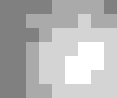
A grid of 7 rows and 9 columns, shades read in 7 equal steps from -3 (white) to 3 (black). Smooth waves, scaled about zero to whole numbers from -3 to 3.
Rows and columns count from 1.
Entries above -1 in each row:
5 2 3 2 2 2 2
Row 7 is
0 0 -1 -1 -2 -2 -2 -2 -2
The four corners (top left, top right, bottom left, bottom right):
0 0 0 -2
